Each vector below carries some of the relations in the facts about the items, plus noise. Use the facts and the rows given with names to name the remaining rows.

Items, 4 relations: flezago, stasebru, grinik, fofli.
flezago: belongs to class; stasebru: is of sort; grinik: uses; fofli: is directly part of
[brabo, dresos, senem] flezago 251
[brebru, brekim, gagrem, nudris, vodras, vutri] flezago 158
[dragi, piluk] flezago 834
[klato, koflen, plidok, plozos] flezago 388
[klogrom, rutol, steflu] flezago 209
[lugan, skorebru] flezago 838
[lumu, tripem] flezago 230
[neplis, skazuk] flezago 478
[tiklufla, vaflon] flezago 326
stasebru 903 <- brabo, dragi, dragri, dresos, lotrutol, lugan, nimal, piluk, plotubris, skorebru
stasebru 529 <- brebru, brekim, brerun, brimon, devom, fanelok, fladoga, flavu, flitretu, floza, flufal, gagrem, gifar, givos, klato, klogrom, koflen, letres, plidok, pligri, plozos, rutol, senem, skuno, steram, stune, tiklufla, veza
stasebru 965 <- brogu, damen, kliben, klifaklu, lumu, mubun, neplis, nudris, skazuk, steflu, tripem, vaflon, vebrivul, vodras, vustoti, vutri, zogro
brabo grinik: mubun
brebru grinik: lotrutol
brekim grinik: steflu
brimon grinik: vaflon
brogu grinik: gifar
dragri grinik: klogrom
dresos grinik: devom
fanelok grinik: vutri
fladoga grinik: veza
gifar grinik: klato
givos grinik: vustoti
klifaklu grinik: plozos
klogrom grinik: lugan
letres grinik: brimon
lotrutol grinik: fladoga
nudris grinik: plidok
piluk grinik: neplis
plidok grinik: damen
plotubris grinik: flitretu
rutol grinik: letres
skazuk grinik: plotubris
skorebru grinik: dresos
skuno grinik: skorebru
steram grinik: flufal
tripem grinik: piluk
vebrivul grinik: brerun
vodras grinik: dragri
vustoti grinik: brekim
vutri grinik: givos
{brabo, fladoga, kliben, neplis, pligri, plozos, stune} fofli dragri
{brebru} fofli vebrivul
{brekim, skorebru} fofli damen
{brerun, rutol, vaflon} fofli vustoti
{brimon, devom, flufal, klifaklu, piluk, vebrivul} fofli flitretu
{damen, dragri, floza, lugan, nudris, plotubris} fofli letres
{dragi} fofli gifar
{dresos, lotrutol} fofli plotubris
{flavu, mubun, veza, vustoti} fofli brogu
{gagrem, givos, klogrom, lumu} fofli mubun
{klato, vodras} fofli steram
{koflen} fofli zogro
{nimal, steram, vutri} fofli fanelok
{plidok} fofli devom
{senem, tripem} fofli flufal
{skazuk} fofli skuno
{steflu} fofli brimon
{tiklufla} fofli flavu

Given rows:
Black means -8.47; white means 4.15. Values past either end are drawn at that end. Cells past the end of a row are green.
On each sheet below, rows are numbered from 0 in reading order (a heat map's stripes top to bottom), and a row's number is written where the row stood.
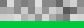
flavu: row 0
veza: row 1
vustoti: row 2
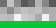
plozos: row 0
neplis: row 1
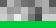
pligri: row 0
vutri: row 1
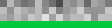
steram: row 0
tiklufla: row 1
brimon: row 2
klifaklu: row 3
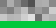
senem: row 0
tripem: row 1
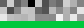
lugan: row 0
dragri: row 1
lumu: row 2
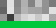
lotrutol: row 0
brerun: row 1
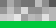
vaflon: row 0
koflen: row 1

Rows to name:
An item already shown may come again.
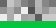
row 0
lumu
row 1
brebru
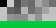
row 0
dragri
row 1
plidok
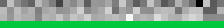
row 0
steram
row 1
fanelok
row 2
letres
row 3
brimon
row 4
gagrem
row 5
koflen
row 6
brabo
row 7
dragri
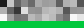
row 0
klogrom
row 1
skuno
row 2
brekim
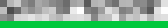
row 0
vustoti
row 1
devom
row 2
dresos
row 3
piluk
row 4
steflu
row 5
skorebru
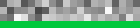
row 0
brekim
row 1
givos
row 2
brogu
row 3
rutol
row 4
skazuk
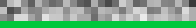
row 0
vustoti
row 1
nudris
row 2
nimal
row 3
vodras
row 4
dragi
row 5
steflu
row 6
klato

